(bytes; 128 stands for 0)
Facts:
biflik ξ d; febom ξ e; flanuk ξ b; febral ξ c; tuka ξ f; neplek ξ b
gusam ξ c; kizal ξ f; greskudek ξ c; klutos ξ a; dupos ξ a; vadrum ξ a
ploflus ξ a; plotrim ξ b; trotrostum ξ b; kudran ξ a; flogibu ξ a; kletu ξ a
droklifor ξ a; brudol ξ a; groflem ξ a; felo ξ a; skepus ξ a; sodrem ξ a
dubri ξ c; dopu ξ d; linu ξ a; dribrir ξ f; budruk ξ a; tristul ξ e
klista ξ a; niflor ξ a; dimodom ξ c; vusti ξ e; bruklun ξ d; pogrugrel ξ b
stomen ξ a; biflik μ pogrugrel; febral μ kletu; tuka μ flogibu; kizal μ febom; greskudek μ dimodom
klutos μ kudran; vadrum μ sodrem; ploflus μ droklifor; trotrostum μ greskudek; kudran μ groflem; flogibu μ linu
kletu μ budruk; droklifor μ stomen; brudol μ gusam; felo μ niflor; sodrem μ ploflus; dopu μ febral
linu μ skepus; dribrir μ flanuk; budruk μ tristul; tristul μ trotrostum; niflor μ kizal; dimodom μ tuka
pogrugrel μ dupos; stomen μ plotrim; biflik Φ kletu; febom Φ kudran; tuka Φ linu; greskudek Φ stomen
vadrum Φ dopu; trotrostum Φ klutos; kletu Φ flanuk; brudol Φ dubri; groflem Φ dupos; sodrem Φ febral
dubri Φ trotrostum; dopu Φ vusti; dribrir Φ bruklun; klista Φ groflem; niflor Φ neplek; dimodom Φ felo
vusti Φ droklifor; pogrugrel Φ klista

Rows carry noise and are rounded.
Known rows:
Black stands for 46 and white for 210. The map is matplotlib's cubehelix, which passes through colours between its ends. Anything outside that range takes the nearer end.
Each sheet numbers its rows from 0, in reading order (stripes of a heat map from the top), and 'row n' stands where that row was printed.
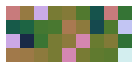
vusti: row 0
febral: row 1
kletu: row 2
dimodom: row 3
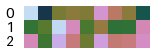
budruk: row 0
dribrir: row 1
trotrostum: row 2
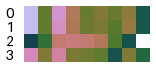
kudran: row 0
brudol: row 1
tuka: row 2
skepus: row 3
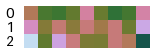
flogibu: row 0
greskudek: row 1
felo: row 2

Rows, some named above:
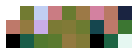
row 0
niflor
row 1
vusti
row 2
dopu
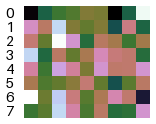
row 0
dopu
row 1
febom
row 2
kizal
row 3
tristul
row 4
trotrostum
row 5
linu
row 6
niflor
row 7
dribrir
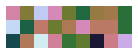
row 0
stomen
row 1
tristul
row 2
plotrim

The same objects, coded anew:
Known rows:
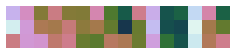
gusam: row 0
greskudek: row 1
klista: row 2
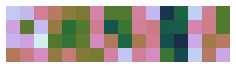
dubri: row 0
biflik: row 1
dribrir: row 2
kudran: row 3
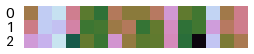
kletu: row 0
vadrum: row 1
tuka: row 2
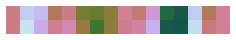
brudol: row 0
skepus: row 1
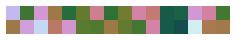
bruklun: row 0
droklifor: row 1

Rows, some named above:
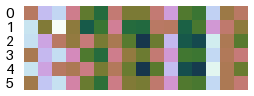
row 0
kletu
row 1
dopu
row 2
greskudek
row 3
kletu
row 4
greskudek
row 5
kletu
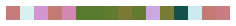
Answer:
flogibu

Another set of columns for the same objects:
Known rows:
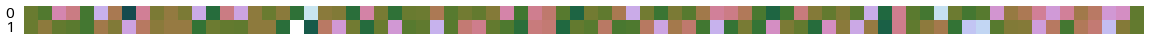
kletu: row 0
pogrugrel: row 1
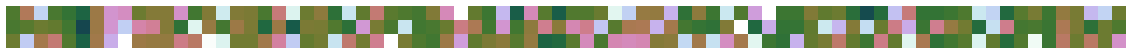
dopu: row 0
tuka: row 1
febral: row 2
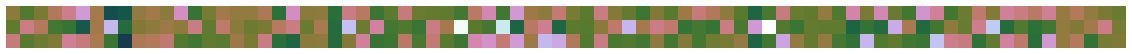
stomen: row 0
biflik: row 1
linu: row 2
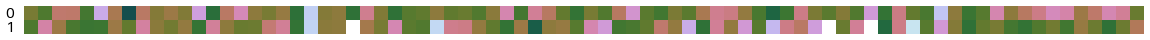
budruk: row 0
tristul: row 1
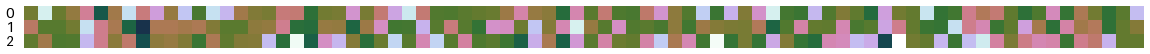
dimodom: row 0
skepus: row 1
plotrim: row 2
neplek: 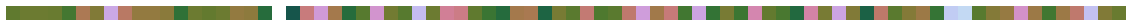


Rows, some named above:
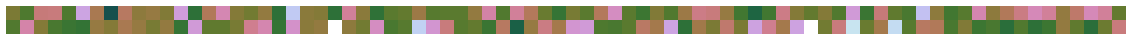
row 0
budruk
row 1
vusti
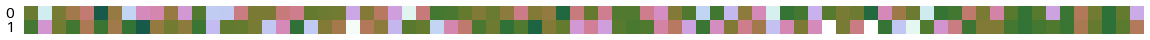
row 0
greskudek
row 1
febom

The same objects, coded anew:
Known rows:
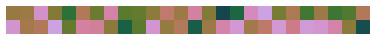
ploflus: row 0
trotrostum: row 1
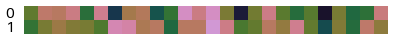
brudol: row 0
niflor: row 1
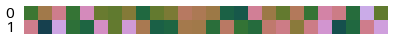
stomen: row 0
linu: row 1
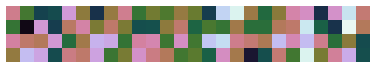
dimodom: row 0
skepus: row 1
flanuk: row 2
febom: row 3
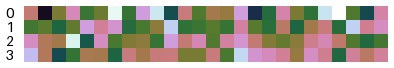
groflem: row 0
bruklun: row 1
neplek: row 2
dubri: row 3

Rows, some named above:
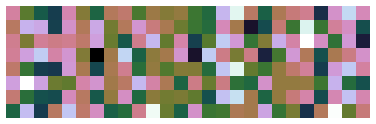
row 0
dimodom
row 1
febom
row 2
plotrim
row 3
tuka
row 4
dimodom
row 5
tristul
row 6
dimodom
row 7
dopu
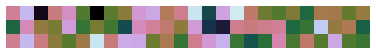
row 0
febral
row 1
kletu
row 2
vusti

